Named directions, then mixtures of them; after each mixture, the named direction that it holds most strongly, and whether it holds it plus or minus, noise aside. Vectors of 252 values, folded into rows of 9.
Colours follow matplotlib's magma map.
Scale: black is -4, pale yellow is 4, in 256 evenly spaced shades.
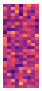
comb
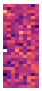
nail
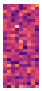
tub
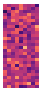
tub, minus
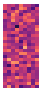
tub, minus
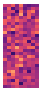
comb, minus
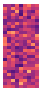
comb, plus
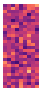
tub, plus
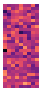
nail, minus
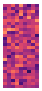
comb, minus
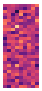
tub, plus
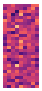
tub, plus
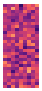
tub, plus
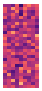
comb, plus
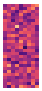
tub, plus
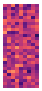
comb, minus
